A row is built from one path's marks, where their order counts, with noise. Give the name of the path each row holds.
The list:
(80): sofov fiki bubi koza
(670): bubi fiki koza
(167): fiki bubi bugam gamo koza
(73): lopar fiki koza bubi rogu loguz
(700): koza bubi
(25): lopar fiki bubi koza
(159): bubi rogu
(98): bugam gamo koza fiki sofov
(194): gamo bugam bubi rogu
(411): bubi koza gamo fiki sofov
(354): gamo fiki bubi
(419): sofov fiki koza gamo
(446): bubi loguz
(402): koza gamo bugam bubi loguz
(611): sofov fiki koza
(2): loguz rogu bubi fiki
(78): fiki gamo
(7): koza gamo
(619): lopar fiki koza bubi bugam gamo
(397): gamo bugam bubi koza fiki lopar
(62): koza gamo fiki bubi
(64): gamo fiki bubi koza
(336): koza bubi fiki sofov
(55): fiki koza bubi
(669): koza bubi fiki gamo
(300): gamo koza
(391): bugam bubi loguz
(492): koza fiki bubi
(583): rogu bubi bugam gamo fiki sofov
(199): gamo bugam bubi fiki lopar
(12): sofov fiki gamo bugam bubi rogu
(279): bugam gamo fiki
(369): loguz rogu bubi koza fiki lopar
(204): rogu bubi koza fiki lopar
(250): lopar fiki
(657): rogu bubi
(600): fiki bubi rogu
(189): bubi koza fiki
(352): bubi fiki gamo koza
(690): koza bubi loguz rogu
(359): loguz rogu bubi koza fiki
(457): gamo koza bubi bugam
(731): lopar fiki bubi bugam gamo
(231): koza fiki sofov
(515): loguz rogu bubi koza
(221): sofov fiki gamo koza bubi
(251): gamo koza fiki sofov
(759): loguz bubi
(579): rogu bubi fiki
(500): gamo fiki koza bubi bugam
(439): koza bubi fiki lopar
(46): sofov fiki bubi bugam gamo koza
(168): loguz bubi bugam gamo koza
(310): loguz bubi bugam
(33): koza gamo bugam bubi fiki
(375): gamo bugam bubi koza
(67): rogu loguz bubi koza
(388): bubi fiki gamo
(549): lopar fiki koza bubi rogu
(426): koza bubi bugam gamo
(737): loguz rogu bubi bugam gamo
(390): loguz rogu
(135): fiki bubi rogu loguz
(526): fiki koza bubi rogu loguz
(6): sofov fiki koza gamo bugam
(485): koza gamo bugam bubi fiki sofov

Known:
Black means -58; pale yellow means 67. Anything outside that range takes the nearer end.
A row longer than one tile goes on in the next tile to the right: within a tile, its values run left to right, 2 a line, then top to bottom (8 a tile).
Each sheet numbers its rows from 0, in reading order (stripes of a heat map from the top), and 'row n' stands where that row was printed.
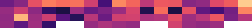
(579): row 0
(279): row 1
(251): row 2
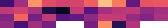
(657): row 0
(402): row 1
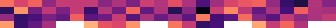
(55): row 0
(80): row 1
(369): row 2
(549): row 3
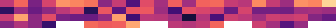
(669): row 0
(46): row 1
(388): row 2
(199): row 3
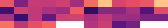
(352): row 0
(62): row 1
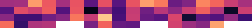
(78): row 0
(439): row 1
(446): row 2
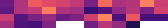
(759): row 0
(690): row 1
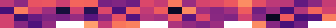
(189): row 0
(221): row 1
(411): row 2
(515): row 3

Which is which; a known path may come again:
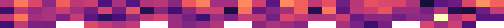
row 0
(426)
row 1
(250)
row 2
(7)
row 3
(279)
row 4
(759)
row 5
(204)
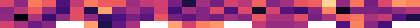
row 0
(159)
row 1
(55)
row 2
(611)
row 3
(251)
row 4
(336)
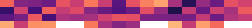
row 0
(221)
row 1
(397)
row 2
(419)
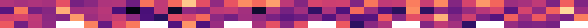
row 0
(167)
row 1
(67)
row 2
(485)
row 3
(492)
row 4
(300)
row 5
(669)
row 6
(168)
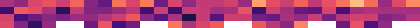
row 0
(189)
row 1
(391)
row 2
(352)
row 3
(354)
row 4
(33)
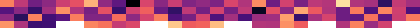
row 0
(359)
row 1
(619)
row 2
(80)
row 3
(12)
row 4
(731)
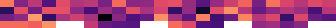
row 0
(46)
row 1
(390)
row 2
(369)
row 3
(700)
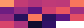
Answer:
(2)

